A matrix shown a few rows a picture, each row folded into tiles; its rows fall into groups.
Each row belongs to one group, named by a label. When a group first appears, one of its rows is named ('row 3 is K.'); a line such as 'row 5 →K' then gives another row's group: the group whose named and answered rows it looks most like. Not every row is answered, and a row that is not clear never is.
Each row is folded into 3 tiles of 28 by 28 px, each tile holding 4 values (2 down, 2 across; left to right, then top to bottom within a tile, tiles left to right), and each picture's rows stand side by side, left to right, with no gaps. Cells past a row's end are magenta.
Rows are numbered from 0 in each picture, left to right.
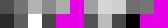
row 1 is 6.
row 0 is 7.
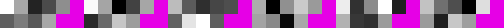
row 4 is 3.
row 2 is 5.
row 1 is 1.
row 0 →1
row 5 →1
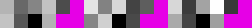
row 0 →3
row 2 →3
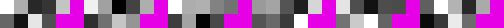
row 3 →1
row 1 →1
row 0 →1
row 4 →5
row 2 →6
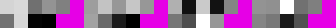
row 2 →7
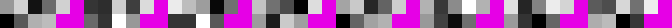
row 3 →1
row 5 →3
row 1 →7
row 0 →1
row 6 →3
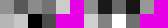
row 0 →6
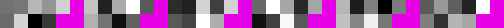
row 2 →7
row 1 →3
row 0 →6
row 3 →7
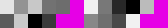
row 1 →1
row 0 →6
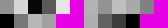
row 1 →6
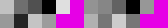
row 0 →1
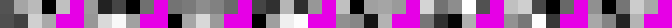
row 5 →3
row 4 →3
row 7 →3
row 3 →7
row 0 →7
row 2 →7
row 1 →5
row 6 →5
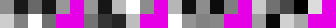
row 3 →1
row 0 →5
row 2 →5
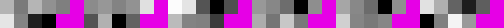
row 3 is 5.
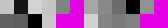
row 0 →3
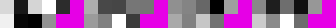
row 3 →5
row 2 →5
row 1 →5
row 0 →3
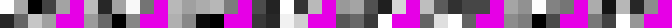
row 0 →1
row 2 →6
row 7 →7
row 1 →3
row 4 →1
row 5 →5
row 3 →7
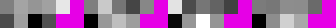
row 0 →6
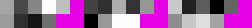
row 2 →5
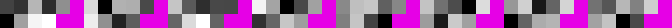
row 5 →1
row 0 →7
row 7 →6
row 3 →1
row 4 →6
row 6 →1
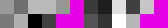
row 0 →6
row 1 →7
